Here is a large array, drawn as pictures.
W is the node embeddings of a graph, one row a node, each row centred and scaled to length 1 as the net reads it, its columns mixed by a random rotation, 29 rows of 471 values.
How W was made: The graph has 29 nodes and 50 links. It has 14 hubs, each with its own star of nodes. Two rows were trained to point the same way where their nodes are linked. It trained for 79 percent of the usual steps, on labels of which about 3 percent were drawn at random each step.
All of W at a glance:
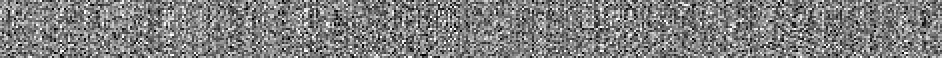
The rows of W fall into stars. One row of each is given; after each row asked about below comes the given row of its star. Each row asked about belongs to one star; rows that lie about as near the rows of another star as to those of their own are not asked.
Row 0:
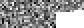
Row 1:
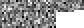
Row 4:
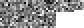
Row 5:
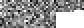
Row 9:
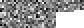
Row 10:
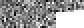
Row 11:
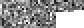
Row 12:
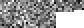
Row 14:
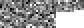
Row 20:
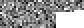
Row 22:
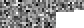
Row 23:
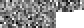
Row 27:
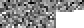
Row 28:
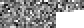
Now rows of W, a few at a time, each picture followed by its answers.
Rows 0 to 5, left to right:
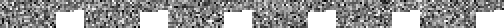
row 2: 22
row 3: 23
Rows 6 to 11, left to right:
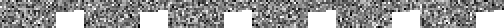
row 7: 1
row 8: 28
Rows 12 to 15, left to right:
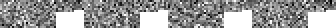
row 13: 22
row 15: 12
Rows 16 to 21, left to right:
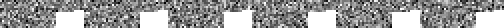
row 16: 9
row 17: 27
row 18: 0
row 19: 14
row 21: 11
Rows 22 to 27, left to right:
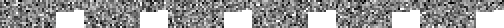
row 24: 10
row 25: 4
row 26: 20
